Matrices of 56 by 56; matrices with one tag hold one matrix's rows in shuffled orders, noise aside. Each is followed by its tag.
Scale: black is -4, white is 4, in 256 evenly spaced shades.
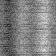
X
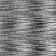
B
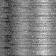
X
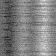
X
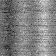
X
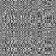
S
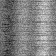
X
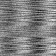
B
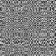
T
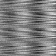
B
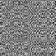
T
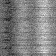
X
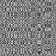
S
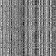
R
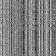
R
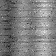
X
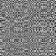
T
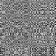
T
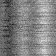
X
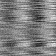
B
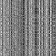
R
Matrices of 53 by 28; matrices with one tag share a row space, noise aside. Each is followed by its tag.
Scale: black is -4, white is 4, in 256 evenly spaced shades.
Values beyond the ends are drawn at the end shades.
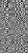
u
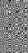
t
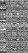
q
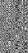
t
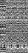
q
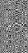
t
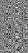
t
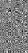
t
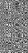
t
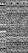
q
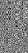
t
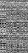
q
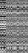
q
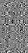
u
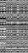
q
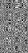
t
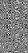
t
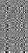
u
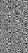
t
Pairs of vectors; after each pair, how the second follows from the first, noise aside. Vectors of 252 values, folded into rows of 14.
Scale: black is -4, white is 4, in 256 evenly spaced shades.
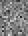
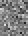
shuffled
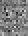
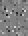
partly zeroed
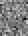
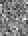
negated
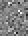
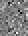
negated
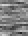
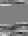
partly zeroed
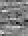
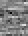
reversed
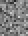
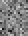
shuffled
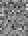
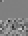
partly zeroed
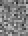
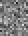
sign-scrambled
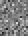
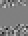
partly zeroed
